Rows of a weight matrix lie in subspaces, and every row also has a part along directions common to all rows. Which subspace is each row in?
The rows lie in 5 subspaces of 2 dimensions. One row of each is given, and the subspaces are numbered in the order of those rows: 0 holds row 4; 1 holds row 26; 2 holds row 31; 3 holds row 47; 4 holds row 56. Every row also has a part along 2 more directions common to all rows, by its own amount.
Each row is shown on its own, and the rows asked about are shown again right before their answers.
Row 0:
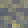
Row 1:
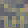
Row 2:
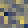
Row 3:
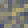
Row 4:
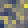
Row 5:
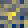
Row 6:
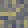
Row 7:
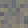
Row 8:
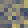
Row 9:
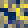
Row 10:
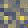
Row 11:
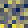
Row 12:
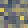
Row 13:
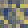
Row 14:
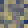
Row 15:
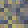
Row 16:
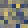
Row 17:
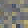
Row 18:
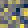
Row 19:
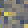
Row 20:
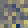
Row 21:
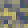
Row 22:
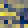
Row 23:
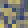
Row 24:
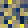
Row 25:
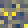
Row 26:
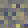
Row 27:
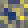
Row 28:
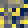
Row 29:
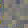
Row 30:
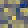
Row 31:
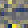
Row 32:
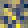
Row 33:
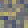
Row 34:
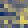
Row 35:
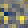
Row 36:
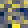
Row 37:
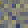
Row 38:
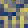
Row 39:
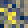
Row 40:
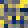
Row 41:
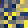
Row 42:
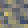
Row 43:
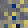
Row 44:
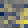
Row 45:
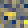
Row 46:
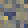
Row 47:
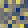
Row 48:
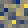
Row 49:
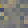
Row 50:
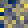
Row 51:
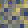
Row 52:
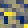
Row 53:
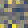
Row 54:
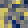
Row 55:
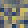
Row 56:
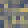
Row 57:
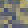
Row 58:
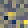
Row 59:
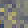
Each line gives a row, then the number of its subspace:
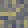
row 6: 0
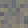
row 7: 0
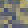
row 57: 4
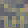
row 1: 4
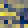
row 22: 4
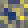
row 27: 0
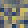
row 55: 2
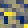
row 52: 3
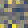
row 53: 2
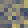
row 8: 2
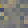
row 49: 0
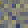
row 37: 1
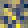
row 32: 1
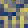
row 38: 4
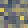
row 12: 0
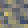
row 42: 3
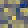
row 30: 4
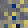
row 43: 1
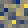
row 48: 3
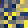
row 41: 1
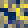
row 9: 0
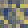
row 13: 1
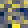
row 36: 2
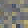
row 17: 1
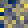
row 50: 0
